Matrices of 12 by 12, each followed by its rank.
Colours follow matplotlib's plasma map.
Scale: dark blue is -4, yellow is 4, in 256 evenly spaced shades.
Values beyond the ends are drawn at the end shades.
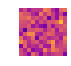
full rank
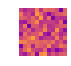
full rank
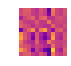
two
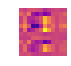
two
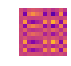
one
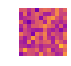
full rank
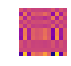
one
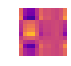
one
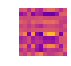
two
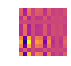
one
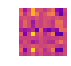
two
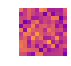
full rank
